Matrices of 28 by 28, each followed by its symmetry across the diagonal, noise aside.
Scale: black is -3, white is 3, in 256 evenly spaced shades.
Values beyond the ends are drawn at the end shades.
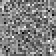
neither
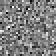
antisymmetric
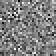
antisymmetric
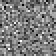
neither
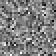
antisymmetric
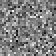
antisymmetric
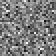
neither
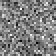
antisymmetric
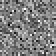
antisymmetric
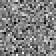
neither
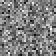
neither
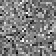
neither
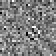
antisymmetric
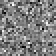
antisymmetric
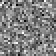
neither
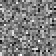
neither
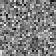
antisymmetric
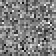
antisymmetric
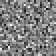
antisymmetric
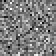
neither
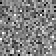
neither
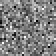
neither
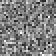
neither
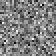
antisymmetric
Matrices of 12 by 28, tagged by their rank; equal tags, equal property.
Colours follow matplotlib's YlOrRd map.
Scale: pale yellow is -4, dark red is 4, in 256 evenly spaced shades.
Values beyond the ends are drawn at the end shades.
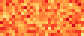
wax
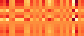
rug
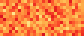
wax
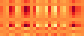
rug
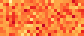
wax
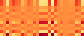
rug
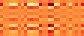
rug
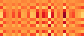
rug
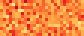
wax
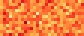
wax
